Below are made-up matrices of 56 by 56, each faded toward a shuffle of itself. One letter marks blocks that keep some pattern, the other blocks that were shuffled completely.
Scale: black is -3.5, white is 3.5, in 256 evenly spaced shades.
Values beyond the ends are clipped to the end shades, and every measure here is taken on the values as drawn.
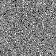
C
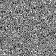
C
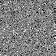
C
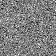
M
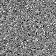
M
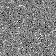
M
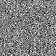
C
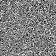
M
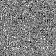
C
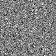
M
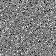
M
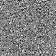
C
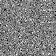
C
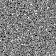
M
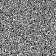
M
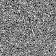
M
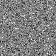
M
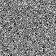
M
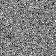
M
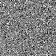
C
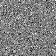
C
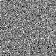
C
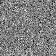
M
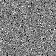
M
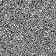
C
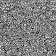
C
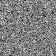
M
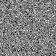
M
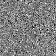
C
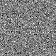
C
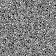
M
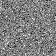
M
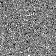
M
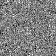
C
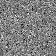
M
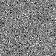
C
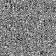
C
